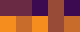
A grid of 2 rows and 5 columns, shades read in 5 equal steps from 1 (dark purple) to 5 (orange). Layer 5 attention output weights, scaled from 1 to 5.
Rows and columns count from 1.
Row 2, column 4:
3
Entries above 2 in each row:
1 5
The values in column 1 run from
2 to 5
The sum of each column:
7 6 6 6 5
